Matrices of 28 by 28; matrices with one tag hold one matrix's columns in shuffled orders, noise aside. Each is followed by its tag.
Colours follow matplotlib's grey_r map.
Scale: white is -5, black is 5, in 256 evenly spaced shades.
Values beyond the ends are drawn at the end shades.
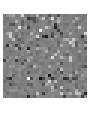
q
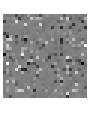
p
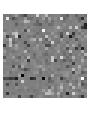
q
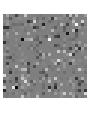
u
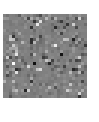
p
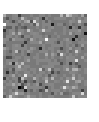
u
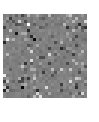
u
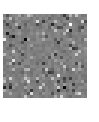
u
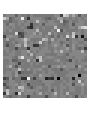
q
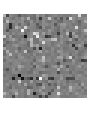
q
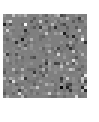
u
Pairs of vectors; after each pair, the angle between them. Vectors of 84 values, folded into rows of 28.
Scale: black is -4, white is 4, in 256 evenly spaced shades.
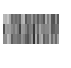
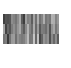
nearly opposite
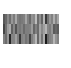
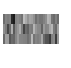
orthogonal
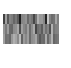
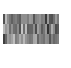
partly aligned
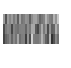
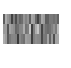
partly opposed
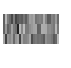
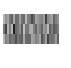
orthogonal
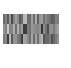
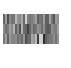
partly aligned
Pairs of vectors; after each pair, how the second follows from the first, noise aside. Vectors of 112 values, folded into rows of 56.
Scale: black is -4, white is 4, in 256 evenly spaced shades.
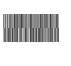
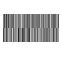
negated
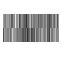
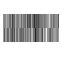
reversed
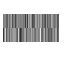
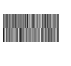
copied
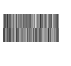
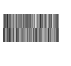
copied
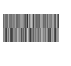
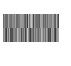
copied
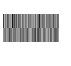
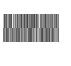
negated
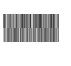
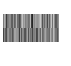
negated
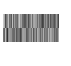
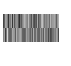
negated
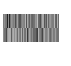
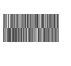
negated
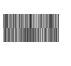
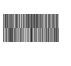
reversed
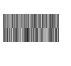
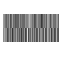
sign-scrambled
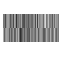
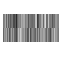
sign-scrambled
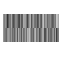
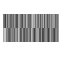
reversed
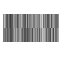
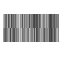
reversed
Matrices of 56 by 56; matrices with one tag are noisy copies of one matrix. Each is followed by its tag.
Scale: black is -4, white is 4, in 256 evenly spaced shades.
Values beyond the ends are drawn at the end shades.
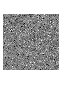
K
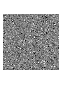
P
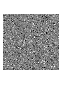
P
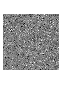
K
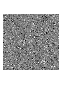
P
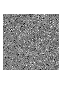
K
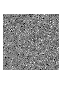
K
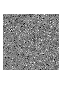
K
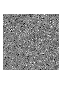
K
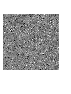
K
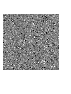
P
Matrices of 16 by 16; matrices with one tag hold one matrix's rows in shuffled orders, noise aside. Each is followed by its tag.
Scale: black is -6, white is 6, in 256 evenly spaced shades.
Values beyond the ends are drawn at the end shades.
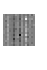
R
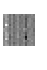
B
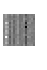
B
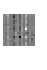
R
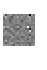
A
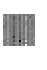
R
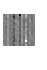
R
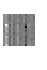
B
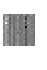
B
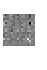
A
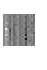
B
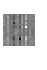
R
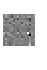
A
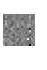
A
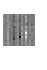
R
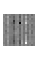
R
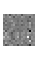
A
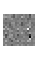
A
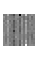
R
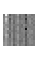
B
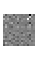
A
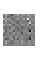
A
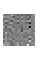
A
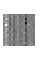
B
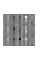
R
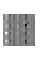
B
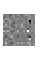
A
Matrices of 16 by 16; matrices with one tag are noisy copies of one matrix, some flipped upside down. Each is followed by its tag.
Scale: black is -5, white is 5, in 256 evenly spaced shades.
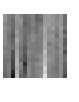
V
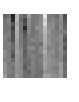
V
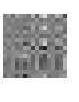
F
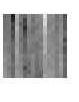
V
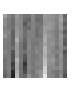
V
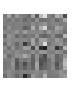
F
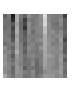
V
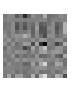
F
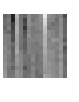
V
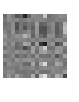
F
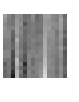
V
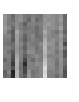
V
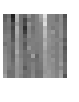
V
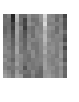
V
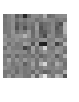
F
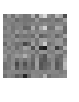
F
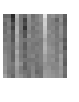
V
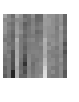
V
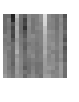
V
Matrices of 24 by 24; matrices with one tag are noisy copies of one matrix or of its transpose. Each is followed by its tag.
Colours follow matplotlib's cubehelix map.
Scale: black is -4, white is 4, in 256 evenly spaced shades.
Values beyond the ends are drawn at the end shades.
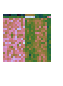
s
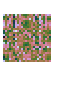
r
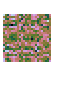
r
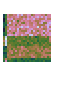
s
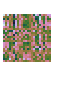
r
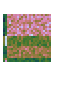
s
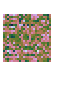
r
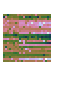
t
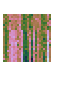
t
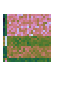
s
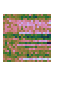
t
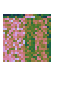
s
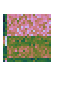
s
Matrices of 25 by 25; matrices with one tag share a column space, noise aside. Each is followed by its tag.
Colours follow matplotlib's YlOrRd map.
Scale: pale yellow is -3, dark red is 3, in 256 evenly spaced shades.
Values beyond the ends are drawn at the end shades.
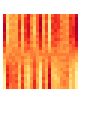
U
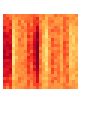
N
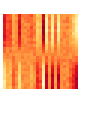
U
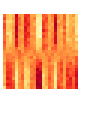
U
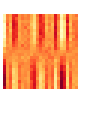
U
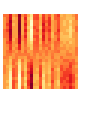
U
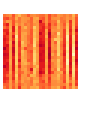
N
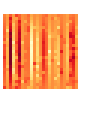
N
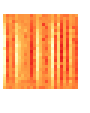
N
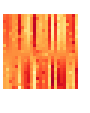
U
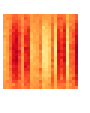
N
